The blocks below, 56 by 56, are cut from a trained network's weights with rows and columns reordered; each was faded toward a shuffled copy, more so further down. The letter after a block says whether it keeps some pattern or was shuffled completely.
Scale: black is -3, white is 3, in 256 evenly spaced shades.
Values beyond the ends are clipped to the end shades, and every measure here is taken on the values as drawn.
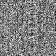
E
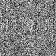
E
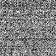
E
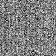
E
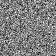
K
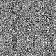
E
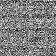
E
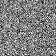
E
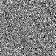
E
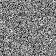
K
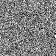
K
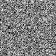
E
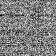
E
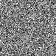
K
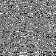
E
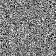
E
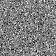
K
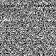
E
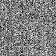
E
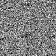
E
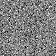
K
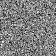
K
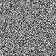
E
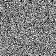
K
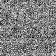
E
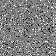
E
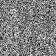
E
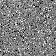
K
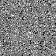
E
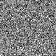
E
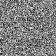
E
